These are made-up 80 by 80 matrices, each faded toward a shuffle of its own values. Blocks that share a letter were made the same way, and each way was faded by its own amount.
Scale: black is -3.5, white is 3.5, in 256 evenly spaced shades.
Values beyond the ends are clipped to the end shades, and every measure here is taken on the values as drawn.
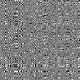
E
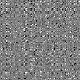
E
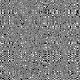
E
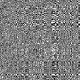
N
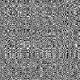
N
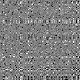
E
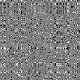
E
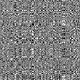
N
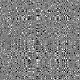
E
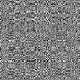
N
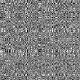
N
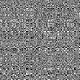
N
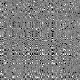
E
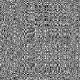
N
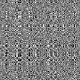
N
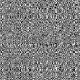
N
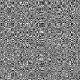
N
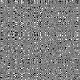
E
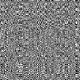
N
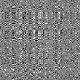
E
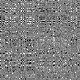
E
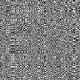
N
